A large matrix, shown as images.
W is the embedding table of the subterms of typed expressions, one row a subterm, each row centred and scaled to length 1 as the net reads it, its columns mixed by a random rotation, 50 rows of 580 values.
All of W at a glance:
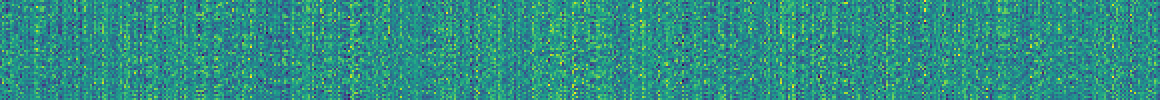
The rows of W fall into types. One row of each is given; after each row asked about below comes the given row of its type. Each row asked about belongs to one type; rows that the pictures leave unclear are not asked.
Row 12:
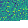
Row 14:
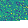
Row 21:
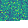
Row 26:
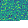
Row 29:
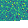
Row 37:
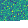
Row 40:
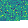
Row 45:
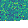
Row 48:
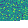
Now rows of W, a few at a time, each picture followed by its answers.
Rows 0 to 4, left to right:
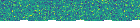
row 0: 37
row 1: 14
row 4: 37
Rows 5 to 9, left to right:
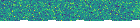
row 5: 37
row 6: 14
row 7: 45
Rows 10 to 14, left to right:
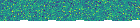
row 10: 37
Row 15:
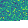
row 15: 12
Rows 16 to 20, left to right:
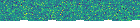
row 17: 48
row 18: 26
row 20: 40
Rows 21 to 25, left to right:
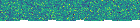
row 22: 48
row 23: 48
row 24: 12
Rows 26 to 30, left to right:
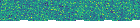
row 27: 12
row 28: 45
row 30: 21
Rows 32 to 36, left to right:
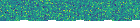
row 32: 40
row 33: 29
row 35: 45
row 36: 21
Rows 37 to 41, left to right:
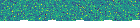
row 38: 48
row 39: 14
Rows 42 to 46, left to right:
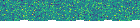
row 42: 40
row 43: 26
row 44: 48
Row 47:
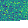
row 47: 45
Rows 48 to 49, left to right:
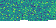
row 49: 45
